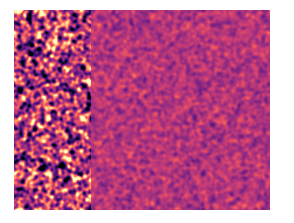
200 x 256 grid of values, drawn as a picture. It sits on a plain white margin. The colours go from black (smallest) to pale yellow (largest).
Stripes: none. Slope: none. Histogram: heavy tails on both sides. Seam: vertical, 30% of the way across, the right part calmer. Grain: blotchy. Mirror symmetry: none.
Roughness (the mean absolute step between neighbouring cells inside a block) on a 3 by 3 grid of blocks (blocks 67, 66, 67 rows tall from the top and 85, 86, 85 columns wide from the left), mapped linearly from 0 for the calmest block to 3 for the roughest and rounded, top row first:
3 0 0 | 3 0 0 | 3 0 0
